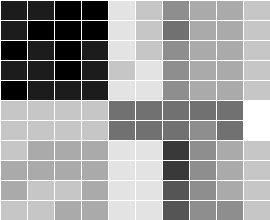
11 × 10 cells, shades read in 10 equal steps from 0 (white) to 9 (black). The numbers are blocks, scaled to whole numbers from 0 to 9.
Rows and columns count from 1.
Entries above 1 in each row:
9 9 9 9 8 9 9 8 8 8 8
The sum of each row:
49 51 49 48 47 33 32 29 30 27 28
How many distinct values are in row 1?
6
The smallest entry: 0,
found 2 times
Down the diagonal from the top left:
8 9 9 8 1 5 5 4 3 2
